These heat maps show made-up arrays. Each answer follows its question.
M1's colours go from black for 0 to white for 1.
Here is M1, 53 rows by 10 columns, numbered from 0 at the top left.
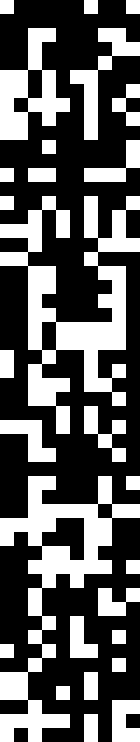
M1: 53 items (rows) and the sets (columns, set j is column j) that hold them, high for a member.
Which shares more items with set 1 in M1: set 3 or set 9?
set 3
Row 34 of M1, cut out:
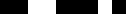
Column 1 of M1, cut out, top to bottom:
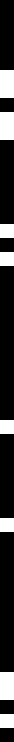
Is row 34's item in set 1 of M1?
no
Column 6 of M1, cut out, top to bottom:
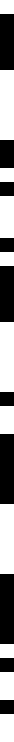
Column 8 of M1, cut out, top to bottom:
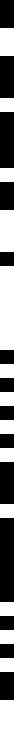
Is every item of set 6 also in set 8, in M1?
no
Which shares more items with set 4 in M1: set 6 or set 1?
set 6
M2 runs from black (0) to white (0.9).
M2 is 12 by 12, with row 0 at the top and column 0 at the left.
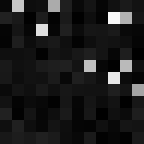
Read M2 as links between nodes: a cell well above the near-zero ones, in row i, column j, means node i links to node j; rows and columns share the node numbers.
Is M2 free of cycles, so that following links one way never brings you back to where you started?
yes
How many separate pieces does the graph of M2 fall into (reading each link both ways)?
3
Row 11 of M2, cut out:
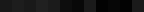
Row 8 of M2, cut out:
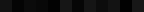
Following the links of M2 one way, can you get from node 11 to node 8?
no
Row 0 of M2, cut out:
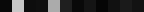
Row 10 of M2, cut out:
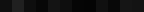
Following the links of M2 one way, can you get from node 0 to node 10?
yes
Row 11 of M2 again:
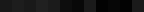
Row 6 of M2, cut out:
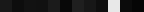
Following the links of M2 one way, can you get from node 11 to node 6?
no
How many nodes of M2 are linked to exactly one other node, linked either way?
5
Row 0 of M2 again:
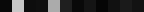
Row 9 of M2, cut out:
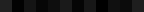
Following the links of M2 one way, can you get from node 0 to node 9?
yes
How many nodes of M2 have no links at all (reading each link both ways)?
1
